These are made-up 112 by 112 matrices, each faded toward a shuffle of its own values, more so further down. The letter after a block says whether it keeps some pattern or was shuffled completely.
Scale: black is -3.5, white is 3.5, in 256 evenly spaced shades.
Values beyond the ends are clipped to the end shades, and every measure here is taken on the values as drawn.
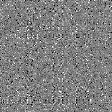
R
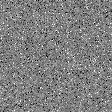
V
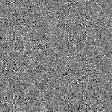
R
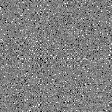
R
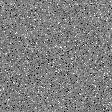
V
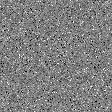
V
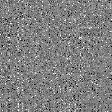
R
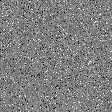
V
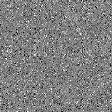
R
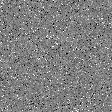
V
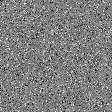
V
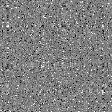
R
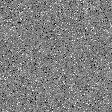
V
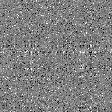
R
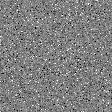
V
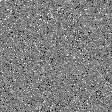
V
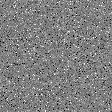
V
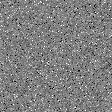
V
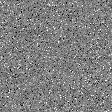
V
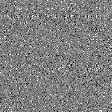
R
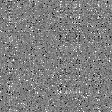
R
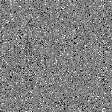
R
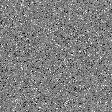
V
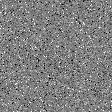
V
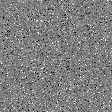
V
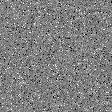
V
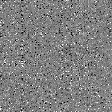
R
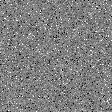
V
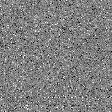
R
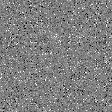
R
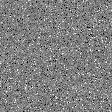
V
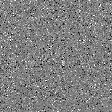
R
